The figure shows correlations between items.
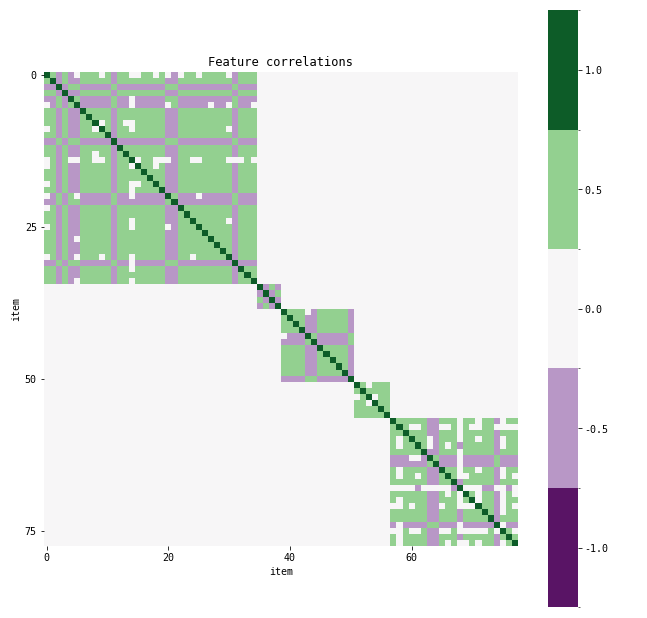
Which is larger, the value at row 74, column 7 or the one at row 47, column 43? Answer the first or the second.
the first
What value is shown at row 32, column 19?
0.5
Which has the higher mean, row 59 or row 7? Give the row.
7
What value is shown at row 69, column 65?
0.5
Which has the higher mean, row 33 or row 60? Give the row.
33
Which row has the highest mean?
27
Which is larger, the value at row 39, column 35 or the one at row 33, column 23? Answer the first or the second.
the second
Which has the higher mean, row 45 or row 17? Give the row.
17
